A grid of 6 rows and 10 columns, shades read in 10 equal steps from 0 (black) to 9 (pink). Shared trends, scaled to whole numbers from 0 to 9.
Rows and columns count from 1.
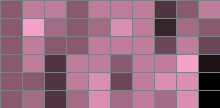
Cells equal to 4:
3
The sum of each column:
30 41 27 35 43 37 42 30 43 17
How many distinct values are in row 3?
3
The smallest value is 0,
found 2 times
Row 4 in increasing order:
1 3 5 5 7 7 7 7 7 9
